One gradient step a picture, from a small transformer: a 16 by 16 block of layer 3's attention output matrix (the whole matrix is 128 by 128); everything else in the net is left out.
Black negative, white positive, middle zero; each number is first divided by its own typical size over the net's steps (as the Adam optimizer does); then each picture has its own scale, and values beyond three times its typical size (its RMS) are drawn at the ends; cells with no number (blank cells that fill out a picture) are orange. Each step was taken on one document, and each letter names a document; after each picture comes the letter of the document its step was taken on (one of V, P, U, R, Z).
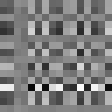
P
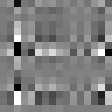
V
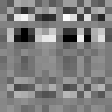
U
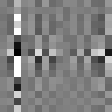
V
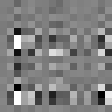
V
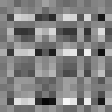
U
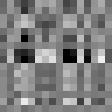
U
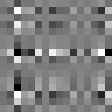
V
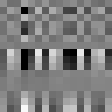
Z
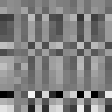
P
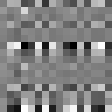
Z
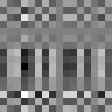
Z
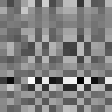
P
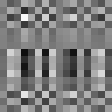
Z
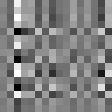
V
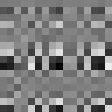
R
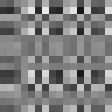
P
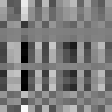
Z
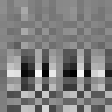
Z
